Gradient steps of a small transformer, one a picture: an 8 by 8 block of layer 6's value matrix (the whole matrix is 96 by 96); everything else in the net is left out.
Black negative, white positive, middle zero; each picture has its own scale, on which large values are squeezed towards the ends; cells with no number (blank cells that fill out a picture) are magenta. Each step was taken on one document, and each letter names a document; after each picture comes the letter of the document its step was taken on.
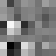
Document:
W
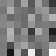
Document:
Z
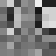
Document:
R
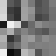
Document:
W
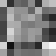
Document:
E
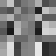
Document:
R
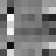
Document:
E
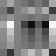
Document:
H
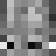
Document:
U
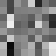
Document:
E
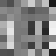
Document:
H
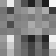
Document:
H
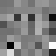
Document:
Z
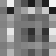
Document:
H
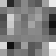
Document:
E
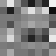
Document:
H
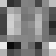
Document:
E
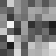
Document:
W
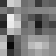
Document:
W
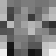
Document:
U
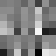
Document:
R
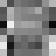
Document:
U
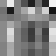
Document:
H
